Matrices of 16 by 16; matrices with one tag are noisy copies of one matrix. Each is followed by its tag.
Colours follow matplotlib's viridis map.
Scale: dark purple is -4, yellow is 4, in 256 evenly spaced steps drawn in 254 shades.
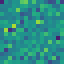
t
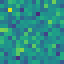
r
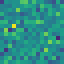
t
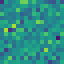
t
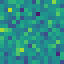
r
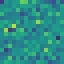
t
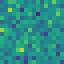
r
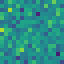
r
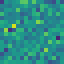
t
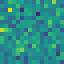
r
